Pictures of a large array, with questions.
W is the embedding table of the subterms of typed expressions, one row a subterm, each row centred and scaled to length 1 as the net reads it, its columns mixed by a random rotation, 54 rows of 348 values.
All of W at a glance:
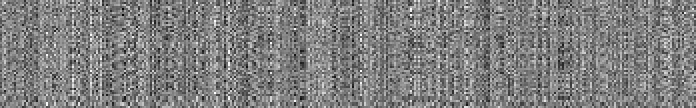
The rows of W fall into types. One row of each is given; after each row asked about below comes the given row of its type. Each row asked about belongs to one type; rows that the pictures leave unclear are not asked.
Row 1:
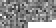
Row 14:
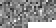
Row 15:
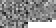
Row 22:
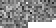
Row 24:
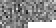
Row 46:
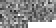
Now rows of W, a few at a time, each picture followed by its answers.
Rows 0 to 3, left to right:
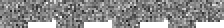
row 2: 22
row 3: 46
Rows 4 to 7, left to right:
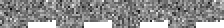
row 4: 14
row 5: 14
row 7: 14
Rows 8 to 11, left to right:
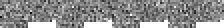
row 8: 22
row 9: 1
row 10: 46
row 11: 24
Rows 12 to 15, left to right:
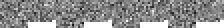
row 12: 46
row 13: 15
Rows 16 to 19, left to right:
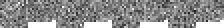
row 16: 22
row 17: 24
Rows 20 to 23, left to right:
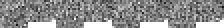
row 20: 22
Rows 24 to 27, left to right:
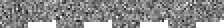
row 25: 1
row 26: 15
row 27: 22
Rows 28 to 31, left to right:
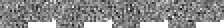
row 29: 1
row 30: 24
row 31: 1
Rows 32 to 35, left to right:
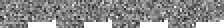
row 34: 15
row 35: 24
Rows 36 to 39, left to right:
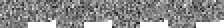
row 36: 1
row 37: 14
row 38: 15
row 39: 14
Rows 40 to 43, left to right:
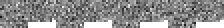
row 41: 24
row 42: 14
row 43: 15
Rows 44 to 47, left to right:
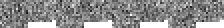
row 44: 24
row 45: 14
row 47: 22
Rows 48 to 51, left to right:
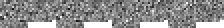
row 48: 1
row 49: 1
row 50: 14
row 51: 22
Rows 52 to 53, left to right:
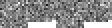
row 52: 22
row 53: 46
